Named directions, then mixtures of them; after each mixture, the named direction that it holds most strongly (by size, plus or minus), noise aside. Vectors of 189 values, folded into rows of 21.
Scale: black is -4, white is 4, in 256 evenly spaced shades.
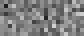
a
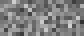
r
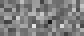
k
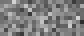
r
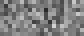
a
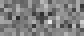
k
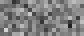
r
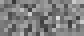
r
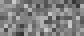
r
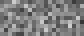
r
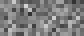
r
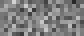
r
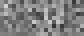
a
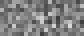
r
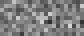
r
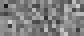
a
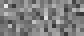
a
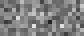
k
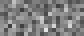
r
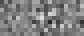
k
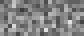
r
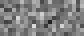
k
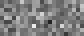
k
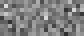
a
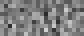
a
